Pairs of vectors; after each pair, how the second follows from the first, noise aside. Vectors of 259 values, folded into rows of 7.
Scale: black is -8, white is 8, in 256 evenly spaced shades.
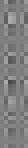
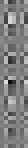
scaled up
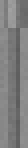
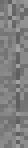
sign-scrambled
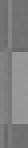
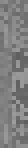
sign-scrambled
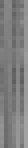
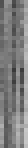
scaled up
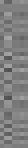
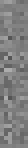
sign-scrambled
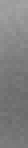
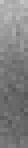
scaled up
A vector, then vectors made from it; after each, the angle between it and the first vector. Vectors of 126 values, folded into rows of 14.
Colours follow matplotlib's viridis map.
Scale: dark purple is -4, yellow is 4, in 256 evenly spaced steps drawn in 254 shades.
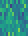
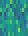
nearly parallel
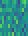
partly aligned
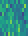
nearly parallel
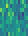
nearly parallel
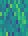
nearly opposite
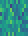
nearly parallel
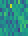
nearly opposite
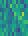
nearly opposite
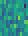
partly opposed
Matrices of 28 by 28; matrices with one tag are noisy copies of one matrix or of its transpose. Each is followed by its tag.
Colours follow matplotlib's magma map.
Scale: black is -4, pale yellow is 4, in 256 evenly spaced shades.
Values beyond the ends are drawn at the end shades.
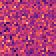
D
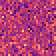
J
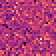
J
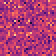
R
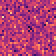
J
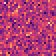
R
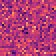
R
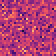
R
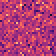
D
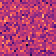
D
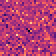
J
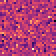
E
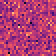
R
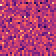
E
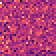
D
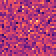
E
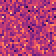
J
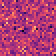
R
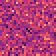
J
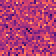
J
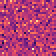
E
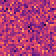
J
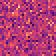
R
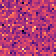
R
